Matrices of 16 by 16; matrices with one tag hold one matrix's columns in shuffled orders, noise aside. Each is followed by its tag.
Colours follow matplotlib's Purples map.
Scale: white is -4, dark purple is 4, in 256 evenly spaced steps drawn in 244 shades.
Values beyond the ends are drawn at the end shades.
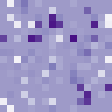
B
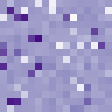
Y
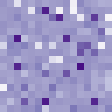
Y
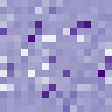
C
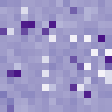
C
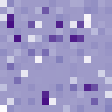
B
